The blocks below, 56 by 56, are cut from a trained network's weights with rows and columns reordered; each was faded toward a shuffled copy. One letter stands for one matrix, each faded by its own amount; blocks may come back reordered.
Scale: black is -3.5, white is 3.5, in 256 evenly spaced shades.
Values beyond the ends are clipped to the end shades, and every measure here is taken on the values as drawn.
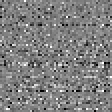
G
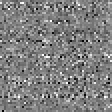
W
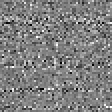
W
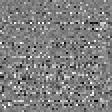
G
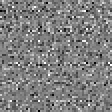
W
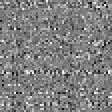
W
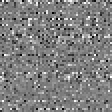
G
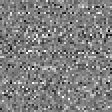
W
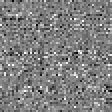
W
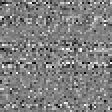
G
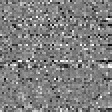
G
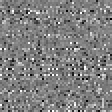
G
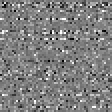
G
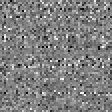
W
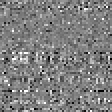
G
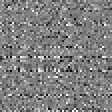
G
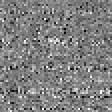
W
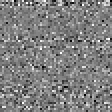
W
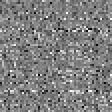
W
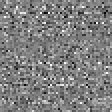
W
